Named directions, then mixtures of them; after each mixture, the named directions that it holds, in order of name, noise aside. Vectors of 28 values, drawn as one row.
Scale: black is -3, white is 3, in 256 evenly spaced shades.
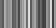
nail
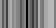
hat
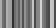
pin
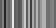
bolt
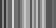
bolt, hat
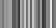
nail, pin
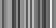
nail, pin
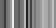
bolt, hat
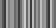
bolt, nail, pin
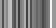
hat, nail, pin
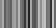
nail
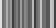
pin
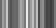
hat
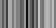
hat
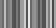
nail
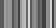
nail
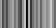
bolt, hat, nail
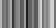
hat, pin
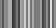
nail, pin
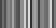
bolt, nail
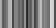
hat, pin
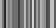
bolt, pin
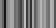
bolt, hat, pin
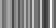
nail, pin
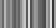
nail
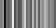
bolt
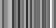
hat, nail, pin
